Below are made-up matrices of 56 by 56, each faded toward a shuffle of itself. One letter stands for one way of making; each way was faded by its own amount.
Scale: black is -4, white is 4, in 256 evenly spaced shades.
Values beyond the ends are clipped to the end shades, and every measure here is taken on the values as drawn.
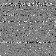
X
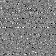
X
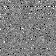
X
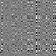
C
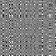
C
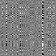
C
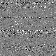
X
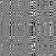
C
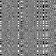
C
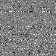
X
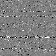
X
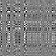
C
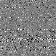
X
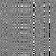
C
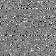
X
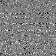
X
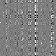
C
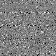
X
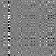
C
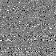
X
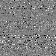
X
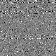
X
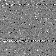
X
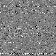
X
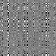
C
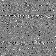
X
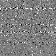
X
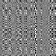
C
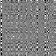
C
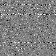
X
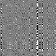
C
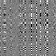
C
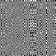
C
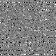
X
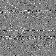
X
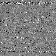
X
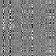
C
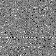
X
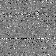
X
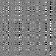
C
